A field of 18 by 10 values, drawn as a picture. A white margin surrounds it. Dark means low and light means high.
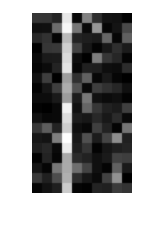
On average the colour sits 20% of the way up the scale. Most values sit low, with a long tail of high ones. Column 4 stands out from the rest. There is no overall slope.
